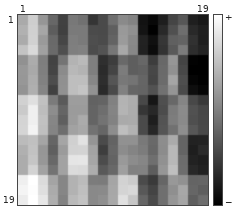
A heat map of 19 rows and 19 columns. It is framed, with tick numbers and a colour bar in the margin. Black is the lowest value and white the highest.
Ninth with the highest average: bottom left. Slope: up to the bottom left. Ninth with the lowest average: top right. Stripes: upright, repeating 4 times.
